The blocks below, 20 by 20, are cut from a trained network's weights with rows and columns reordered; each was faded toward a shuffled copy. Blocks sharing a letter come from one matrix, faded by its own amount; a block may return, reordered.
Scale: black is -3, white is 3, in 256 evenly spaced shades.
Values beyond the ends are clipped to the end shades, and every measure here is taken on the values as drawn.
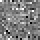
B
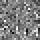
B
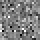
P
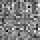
B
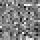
B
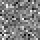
B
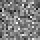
P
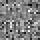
B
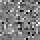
B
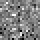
P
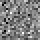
P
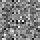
B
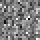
B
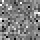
P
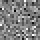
P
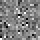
P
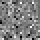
B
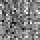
B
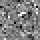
P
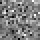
B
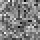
B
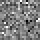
P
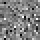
P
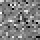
B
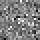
P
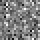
B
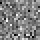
B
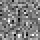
P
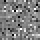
B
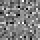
B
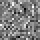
P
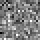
P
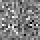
B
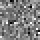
B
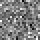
B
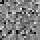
B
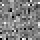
P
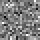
P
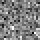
P
